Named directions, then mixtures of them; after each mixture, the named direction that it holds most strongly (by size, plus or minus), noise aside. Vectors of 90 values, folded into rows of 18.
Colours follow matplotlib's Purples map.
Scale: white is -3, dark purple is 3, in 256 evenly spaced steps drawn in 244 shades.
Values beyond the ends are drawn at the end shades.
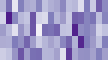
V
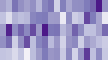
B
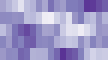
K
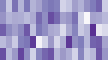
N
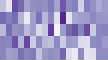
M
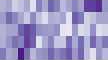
K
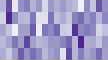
V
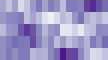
K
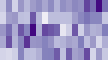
B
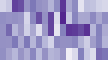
M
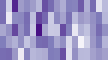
V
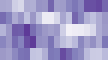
K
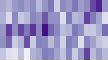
B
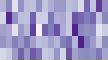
V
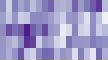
N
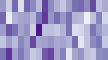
V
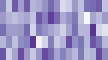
N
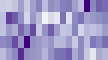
K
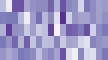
M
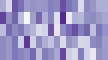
M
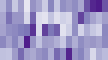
K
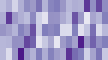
V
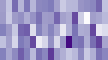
N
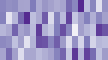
V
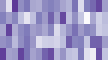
N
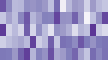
B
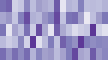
M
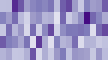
M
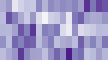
K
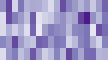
N
